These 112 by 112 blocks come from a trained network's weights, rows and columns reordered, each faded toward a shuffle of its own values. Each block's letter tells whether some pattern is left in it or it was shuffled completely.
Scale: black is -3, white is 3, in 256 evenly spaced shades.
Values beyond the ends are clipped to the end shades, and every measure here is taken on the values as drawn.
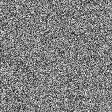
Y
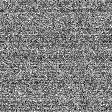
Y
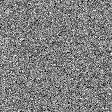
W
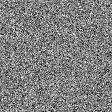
Y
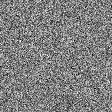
W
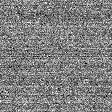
Y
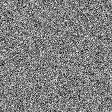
W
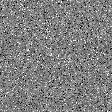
Y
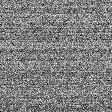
Y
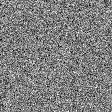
W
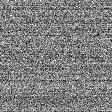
Y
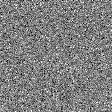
Y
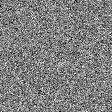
W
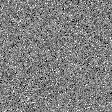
W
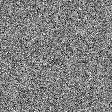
W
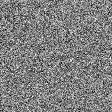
Y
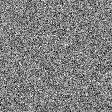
W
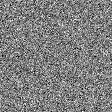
Y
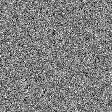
W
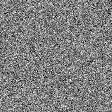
W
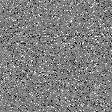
Y
